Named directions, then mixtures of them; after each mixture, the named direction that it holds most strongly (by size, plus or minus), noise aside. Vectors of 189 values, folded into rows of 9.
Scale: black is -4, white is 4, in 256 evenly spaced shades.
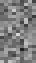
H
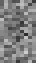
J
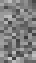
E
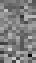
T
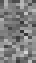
J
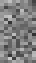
E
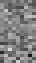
T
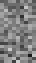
T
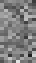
T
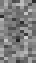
J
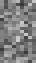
J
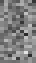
J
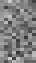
E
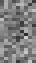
J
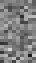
T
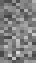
E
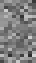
T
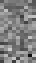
T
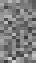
E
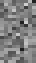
H
